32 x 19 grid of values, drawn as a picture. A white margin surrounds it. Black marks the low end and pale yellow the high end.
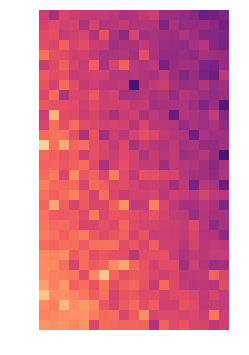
Neither half mirrors the other. The values follow a bell shape. No regular stripes run through it. There is an overall slope up to the bottom left. The grain is fine, like static. The ninth with the highest average is the bottom left.
